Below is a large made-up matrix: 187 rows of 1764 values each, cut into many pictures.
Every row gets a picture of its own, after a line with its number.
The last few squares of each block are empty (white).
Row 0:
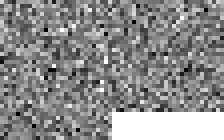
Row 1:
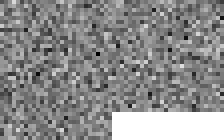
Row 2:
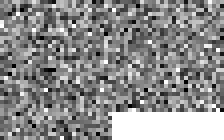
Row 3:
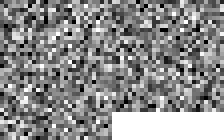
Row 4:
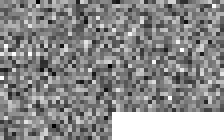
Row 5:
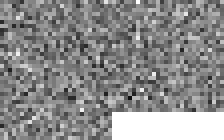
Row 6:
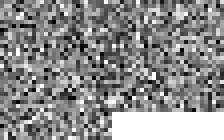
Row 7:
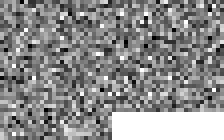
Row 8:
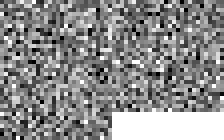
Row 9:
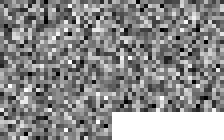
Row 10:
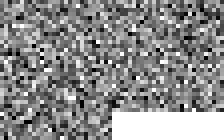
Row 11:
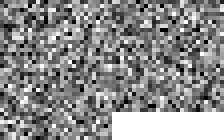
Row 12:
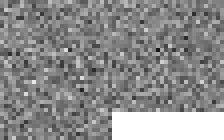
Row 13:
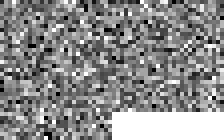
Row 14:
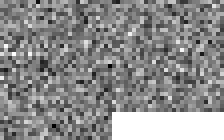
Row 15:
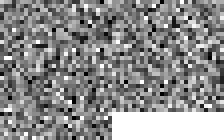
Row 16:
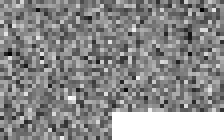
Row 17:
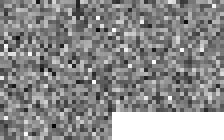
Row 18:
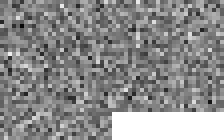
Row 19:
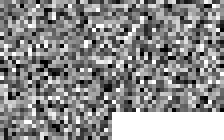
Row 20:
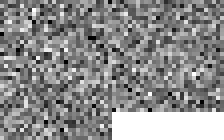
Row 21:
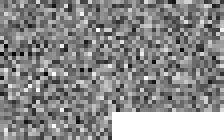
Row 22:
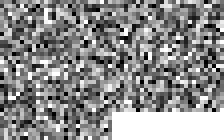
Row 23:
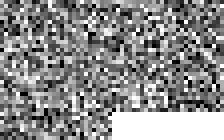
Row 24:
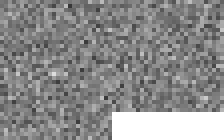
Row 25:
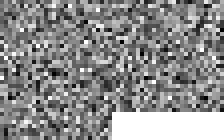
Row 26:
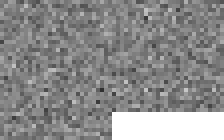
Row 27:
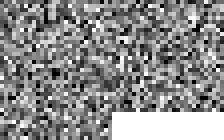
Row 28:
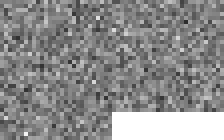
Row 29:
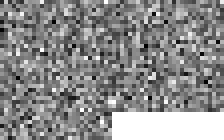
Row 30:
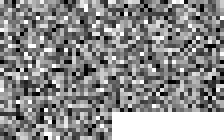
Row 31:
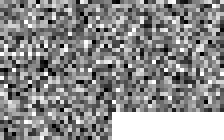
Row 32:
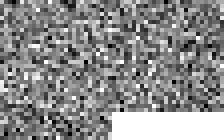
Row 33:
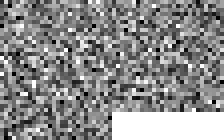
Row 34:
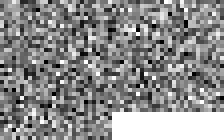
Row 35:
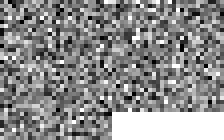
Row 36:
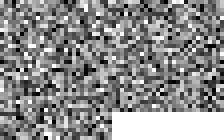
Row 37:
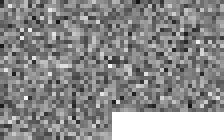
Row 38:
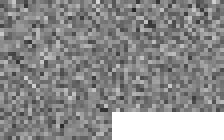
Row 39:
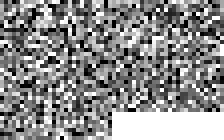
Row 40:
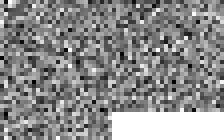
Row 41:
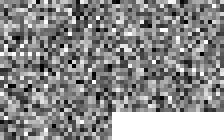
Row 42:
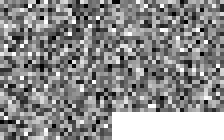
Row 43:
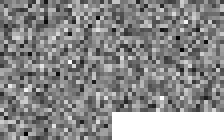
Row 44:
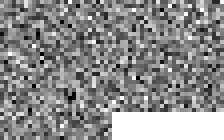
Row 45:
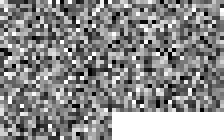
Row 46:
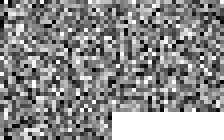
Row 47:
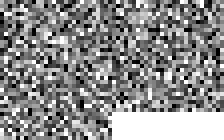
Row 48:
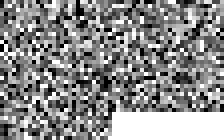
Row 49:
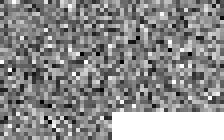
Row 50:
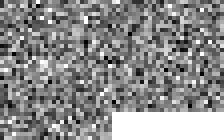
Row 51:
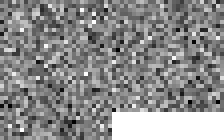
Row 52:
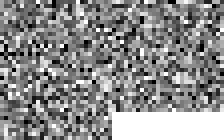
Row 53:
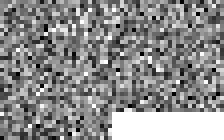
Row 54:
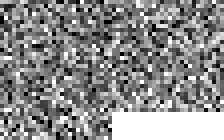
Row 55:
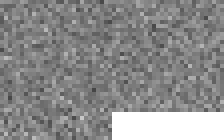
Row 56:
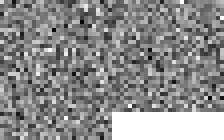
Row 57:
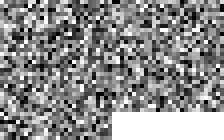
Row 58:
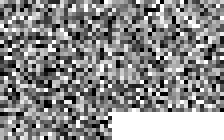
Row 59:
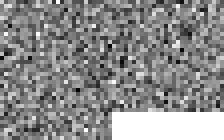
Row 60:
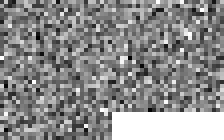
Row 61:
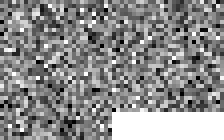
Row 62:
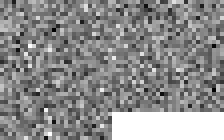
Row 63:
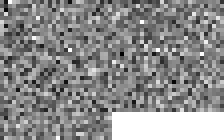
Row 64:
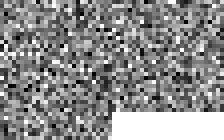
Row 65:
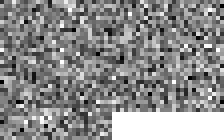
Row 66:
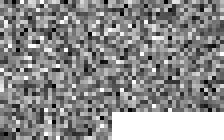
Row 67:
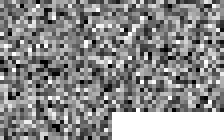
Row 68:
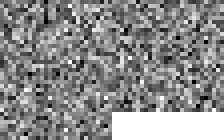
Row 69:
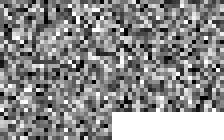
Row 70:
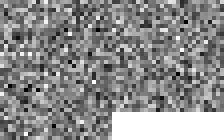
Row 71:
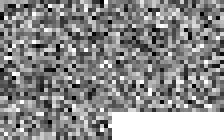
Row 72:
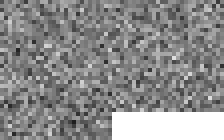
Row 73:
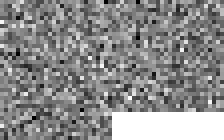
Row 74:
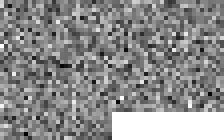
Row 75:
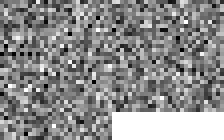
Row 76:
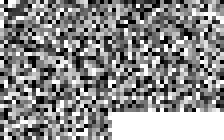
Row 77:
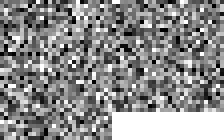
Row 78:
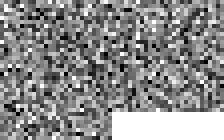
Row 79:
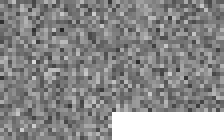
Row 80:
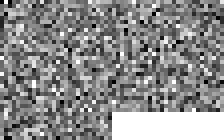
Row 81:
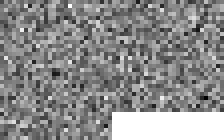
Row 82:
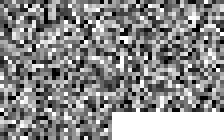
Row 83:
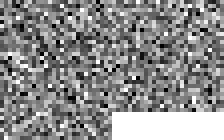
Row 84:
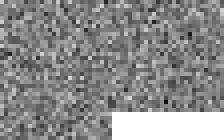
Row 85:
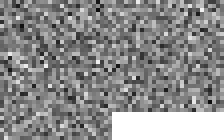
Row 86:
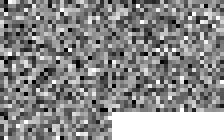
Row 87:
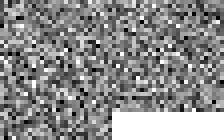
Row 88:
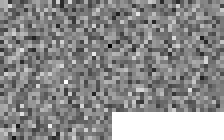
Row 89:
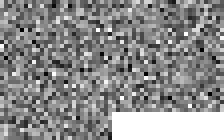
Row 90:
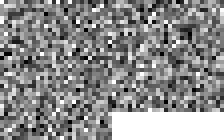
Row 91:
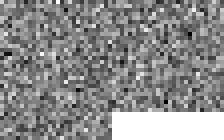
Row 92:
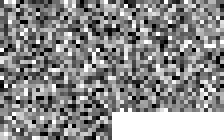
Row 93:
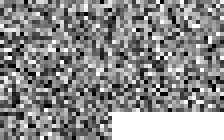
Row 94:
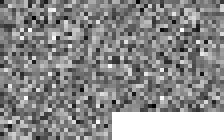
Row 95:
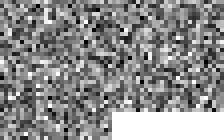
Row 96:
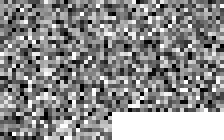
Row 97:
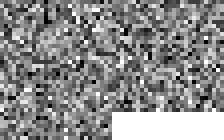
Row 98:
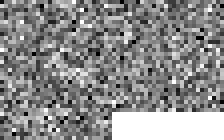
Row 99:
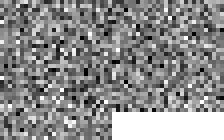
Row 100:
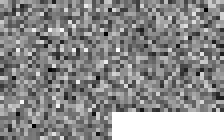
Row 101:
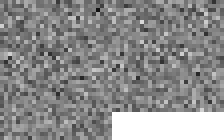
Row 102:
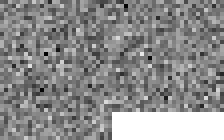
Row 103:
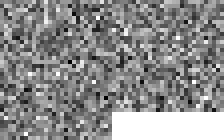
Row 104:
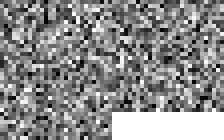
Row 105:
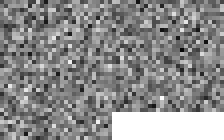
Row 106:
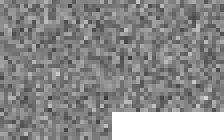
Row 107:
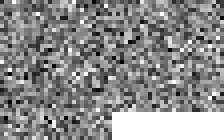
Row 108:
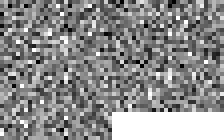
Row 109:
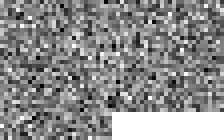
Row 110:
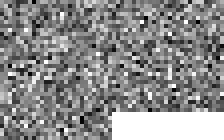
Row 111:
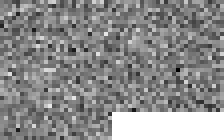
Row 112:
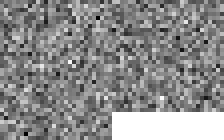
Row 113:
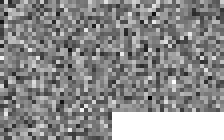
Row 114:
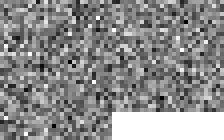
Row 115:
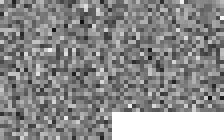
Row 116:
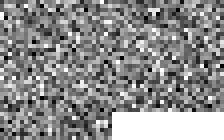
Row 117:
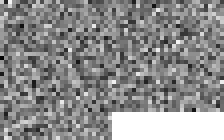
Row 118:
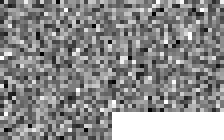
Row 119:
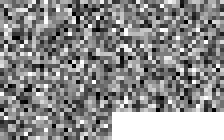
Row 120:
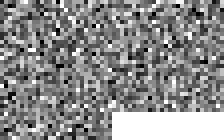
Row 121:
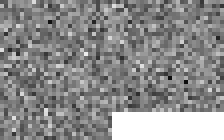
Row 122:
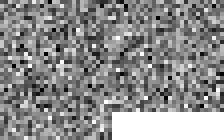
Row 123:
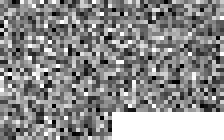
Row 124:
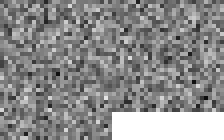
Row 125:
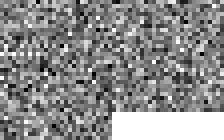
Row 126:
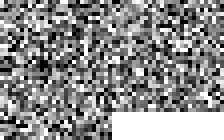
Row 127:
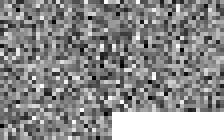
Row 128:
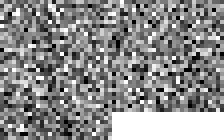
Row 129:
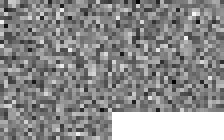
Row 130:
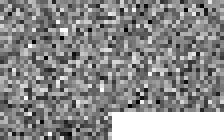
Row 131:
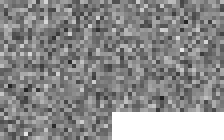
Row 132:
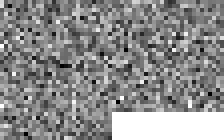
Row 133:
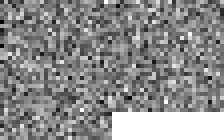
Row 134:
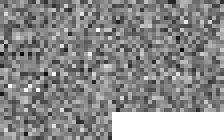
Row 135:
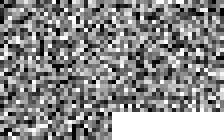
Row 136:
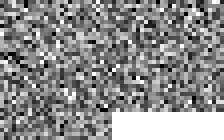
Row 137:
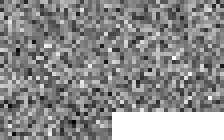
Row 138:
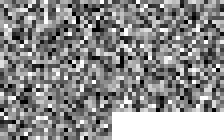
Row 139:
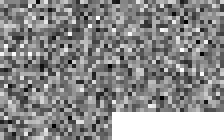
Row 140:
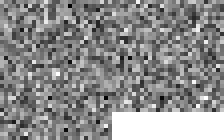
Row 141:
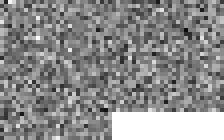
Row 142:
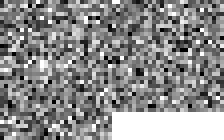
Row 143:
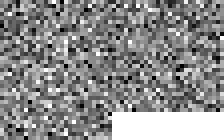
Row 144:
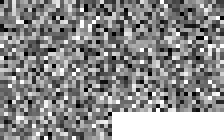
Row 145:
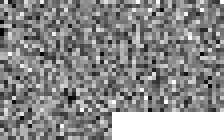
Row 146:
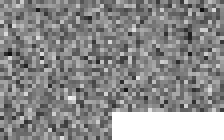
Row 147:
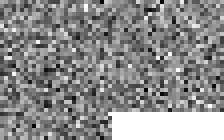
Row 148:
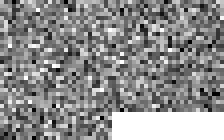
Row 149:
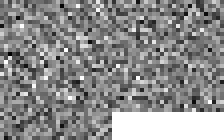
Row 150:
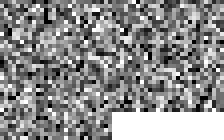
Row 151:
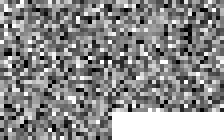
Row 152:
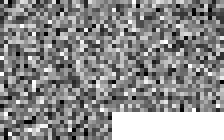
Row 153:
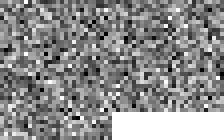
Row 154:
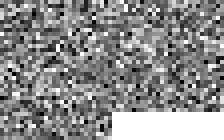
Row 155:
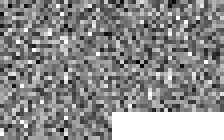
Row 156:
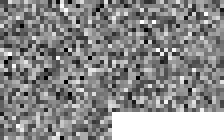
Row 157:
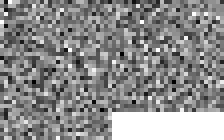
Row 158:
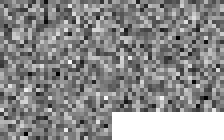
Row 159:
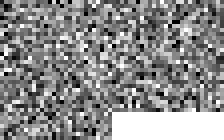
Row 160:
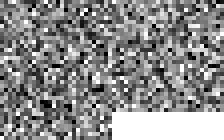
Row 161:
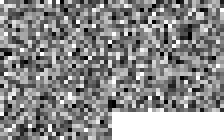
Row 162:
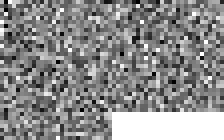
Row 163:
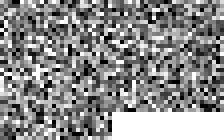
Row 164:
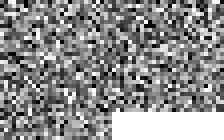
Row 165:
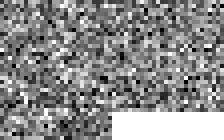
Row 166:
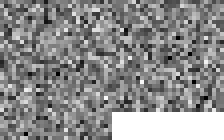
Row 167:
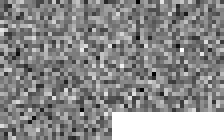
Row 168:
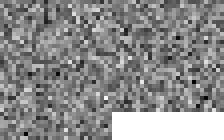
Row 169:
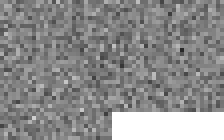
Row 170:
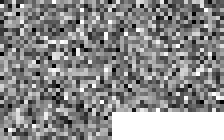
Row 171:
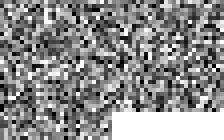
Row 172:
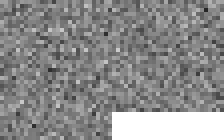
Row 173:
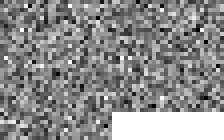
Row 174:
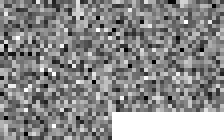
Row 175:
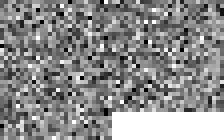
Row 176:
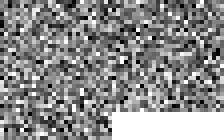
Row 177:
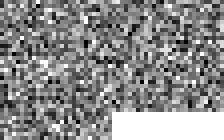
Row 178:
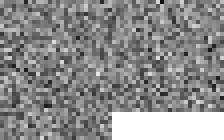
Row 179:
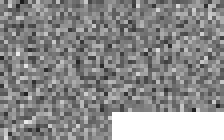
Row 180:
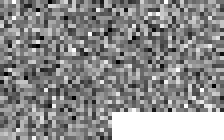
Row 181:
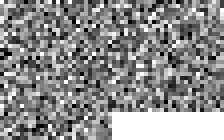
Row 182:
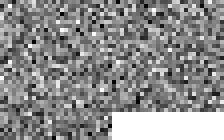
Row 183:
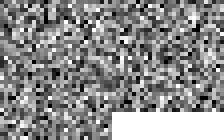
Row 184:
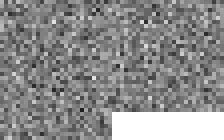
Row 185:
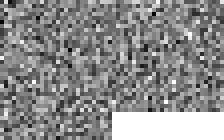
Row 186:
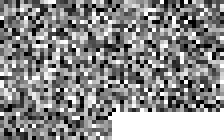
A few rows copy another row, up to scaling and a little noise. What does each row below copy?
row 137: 72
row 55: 54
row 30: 36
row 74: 132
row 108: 155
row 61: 51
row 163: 123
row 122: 102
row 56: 115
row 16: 146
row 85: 83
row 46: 80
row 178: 93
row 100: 172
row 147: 58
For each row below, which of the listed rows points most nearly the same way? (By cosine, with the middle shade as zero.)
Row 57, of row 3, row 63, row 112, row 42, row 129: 42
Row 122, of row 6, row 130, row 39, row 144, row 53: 39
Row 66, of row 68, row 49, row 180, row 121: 121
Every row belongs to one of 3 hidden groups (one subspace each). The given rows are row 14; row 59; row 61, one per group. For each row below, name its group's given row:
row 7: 61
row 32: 61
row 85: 59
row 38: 59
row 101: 59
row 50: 14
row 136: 59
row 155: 61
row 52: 14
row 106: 14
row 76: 59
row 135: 59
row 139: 14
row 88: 59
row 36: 61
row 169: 59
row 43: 14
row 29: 59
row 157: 59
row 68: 14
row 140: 14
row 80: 59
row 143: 61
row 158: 14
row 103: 14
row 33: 59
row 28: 14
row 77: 14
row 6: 59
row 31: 14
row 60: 59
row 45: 59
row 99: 61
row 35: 59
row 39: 61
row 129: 59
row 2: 61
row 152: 59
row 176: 61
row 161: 59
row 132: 14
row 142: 14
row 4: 14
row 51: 61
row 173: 14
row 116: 61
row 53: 61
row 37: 14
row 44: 59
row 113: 59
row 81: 14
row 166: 14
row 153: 61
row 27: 14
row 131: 14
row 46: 59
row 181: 59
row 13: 61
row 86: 59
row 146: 59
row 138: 14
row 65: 61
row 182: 61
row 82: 14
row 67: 14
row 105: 14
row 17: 14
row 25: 14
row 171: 14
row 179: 59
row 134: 14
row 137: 61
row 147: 61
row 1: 61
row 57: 14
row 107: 61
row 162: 59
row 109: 59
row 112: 14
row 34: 61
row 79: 61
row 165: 61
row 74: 14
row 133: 59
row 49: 61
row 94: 14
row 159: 59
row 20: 61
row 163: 61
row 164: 59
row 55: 61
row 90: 59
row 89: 14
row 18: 59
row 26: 61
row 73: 59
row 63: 59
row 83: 59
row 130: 61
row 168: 14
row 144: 61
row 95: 14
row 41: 14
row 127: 59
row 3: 14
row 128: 61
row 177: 14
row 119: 14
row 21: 14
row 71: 61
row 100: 61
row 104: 14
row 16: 59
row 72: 61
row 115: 61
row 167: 59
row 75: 14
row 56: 61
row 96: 61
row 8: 61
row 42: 14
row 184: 59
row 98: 61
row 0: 61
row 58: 61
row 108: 61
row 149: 59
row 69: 14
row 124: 14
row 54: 61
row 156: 59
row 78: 59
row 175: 59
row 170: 61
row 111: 61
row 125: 14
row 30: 61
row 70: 14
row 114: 14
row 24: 14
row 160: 61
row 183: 14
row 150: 14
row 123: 61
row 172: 61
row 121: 61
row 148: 61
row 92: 61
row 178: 61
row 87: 59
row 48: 14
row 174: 14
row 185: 59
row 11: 14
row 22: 14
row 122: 61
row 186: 61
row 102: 61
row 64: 14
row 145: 59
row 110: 61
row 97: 14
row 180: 61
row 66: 61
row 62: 61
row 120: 59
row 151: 59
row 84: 59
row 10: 59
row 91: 59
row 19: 14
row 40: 59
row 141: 59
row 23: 61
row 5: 59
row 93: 61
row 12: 59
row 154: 61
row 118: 59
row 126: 14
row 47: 61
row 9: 14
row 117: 59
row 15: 61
